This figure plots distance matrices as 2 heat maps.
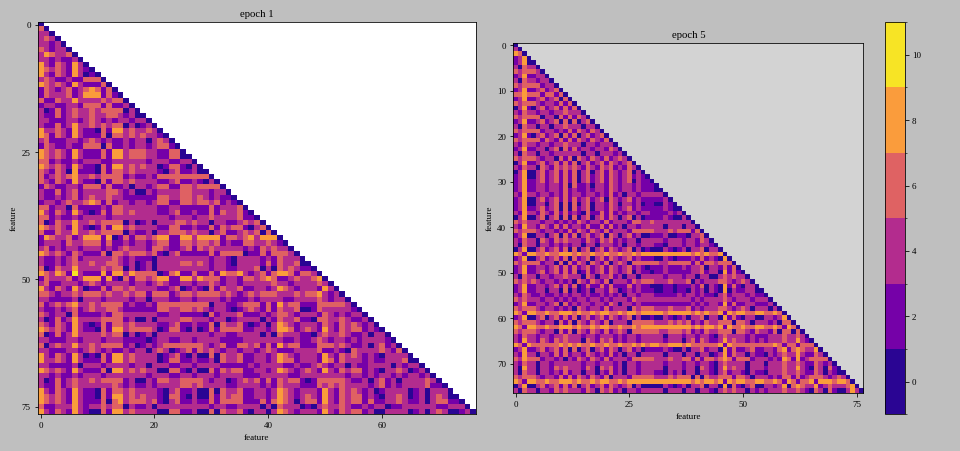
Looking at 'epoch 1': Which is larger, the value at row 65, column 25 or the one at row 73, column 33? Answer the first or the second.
the second
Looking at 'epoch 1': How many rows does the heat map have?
77
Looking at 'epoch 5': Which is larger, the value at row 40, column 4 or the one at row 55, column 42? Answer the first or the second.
the first
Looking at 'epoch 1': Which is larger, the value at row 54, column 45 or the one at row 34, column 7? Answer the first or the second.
the first
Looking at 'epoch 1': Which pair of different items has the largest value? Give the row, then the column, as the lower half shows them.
49, 6
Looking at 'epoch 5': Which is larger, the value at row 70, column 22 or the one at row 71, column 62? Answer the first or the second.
the second
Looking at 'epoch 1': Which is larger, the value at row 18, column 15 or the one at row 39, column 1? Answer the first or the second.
the first
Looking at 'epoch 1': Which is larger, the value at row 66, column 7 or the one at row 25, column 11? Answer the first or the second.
the second
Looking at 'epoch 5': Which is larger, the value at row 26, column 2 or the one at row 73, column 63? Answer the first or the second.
the first
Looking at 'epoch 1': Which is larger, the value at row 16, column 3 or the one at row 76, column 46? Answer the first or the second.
the second
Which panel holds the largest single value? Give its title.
epoch 1
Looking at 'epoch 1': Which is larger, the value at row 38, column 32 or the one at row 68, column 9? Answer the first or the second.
the first
